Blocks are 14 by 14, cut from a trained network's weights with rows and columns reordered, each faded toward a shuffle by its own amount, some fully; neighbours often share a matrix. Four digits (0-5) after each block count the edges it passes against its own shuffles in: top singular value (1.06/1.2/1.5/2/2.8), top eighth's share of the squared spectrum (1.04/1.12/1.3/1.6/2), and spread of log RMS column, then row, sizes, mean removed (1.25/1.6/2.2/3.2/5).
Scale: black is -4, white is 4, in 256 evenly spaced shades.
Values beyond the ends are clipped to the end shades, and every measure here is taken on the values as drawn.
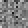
1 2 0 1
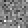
1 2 0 0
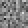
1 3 1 0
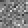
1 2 0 0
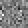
2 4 1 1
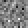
0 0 0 0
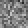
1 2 1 0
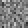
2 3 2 0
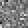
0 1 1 0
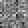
2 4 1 1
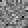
0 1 0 0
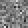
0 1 0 0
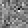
0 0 0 0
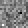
0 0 0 0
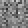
1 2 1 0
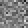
2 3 1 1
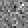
1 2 1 0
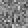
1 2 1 0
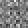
3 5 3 1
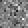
0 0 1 0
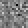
0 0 1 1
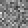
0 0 0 0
